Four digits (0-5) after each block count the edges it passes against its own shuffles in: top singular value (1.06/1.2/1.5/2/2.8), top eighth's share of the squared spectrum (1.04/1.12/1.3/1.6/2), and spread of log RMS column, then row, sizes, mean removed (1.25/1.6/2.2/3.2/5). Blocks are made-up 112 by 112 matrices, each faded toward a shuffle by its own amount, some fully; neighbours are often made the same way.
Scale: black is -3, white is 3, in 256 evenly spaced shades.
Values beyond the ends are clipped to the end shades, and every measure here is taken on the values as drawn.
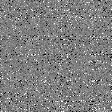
2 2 2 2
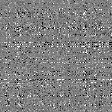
2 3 3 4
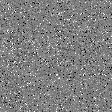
1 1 1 1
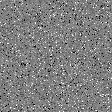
0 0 0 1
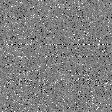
2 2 1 2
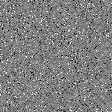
0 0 0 0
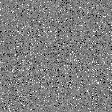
1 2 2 2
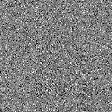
4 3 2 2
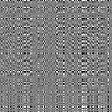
5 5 5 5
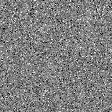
0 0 0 0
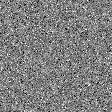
0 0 0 0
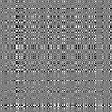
5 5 4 5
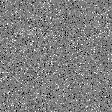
2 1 0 0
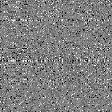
4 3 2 2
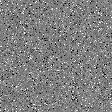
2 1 0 0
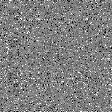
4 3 1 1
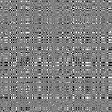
5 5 4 4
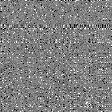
4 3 2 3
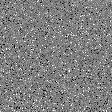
2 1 0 0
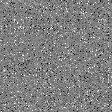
3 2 1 1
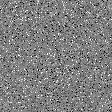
1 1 0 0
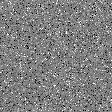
1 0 0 0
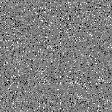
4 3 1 2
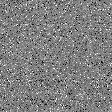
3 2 0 0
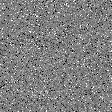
2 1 0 0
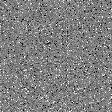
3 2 0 0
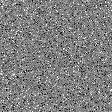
2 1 0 0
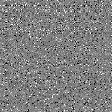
4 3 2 2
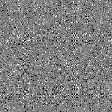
4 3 2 2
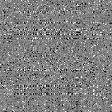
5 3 2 3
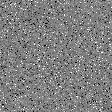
0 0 0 0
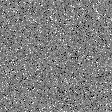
0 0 0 0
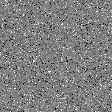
3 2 0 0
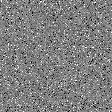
2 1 0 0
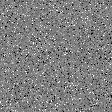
0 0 0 0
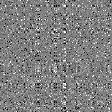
4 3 2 2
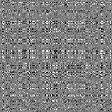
5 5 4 4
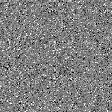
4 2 1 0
